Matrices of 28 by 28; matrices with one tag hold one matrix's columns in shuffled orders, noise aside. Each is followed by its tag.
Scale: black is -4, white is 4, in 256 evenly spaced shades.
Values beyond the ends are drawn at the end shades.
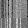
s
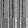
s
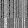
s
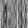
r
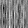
r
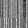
s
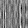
r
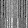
s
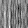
r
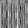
r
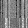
s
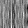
r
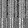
s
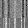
s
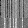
s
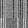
s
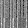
s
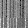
s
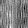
r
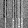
s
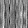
r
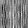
r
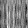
r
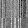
s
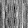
r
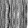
r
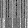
s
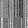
s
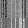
s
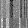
s
